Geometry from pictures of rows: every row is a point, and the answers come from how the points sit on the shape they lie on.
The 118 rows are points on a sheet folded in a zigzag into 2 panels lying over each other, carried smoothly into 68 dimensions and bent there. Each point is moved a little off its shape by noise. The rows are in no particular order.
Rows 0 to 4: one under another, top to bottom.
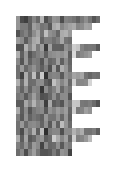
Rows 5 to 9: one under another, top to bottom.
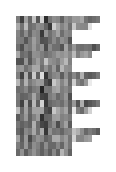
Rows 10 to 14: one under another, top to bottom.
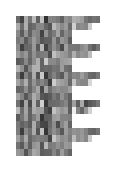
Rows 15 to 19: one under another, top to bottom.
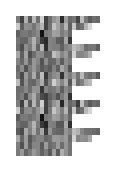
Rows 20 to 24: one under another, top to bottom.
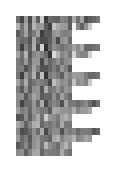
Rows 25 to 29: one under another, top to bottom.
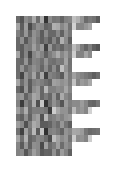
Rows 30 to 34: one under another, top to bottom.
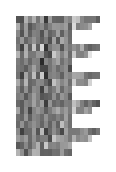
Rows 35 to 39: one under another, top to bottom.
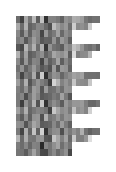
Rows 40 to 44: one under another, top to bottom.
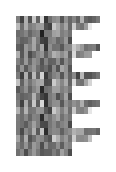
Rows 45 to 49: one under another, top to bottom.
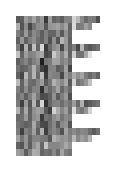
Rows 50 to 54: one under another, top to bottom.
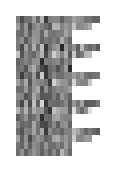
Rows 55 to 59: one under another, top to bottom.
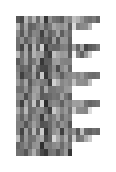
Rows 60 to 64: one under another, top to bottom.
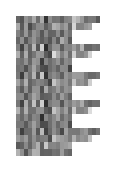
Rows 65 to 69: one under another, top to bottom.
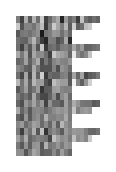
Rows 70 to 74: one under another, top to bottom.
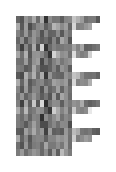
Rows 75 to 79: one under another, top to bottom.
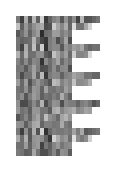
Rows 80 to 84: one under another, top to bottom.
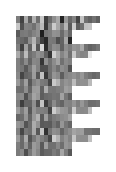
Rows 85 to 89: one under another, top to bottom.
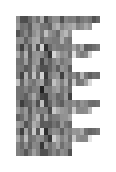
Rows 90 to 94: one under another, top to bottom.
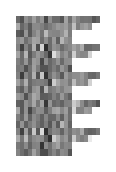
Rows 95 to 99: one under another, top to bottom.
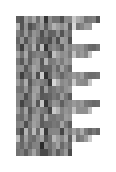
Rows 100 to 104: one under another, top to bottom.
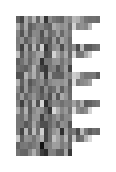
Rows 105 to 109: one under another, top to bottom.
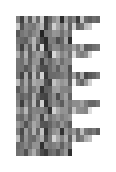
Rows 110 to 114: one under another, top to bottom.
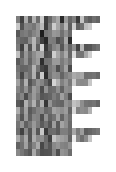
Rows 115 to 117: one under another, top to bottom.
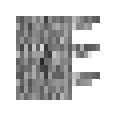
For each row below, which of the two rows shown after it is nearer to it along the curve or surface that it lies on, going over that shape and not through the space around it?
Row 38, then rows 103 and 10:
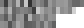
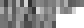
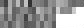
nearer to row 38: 10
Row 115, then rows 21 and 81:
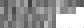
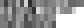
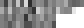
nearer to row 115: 21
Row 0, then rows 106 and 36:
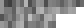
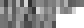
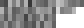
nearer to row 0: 106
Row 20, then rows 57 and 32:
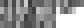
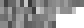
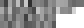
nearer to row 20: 57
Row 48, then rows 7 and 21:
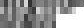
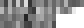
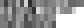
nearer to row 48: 21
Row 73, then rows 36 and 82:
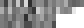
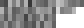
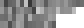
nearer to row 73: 36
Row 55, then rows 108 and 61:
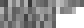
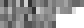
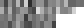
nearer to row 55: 108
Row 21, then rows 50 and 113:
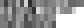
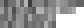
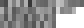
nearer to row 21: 50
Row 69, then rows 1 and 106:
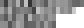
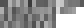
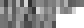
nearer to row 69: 1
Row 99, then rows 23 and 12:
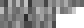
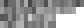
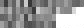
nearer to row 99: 12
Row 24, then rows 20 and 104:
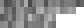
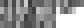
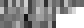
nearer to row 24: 20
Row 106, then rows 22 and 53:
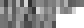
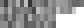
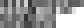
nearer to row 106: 53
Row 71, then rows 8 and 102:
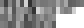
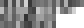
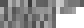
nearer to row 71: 8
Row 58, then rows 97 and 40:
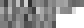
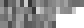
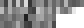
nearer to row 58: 40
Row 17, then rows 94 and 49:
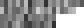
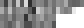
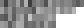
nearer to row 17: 94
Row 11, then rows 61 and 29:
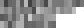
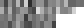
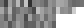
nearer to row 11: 29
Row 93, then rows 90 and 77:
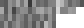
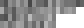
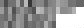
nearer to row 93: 77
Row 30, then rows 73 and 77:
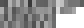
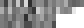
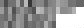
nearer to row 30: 73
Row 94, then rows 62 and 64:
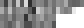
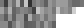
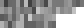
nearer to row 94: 62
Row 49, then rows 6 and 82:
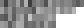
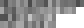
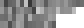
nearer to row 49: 6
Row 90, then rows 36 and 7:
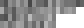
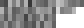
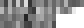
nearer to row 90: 36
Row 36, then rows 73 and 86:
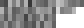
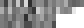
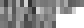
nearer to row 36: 73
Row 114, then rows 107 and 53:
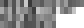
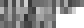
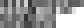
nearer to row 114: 107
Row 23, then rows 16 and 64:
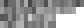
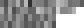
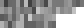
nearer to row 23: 64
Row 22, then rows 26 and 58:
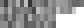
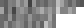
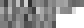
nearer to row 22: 58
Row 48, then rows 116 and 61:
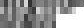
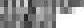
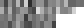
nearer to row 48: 61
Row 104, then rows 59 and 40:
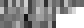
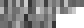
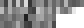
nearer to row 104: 40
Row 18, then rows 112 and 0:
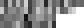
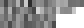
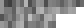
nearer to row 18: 112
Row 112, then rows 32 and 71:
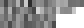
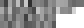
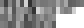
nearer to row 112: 71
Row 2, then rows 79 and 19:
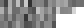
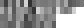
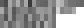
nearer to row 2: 19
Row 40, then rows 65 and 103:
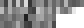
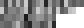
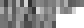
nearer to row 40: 65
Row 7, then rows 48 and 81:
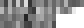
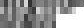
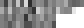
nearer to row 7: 81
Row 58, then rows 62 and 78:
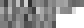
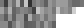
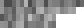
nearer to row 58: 62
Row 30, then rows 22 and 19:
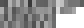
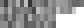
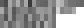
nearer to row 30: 19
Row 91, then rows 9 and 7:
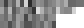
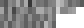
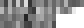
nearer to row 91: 9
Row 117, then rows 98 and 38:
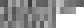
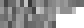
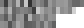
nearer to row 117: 38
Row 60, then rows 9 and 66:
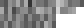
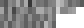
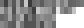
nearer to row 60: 9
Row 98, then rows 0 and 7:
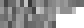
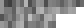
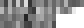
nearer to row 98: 0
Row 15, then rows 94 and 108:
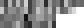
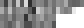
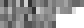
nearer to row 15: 94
